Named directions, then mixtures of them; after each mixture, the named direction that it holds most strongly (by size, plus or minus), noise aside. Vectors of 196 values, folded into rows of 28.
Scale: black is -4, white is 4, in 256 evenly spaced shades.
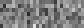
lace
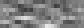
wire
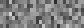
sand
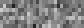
lace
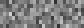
sand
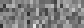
lace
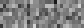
lace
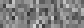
lace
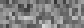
sand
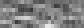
wire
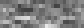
wire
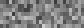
sand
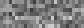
sand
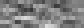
wire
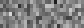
sand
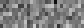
lace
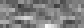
wire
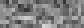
wire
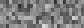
sand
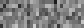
lace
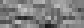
wire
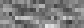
wire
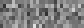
lace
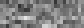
wire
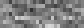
wire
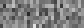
lace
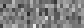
lace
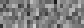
lace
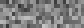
sand
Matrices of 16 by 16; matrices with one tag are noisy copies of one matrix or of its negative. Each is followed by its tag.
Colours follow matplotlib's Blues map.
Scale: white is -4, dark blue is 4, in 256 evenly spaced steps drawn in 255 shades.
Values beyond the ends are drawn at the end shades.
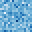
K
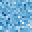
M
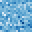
M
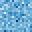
K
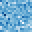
M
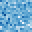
M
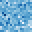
M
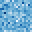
K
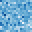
M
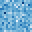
K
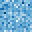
K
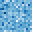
K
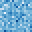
K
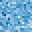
M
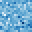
M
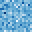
K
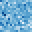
M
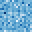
K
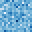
K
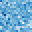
M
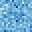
K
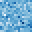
M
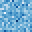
K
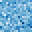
M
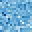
M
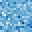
M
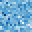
M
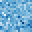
M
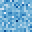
K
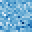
M
